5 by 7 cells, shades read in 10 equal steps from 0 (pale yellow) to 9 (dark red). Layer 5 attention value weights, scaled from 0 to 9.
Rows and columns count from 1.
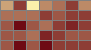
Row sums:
30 42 48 44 51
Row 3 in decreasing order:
9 8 7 7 6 6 5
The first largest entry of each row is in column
2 4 2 4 2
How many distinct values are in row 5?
3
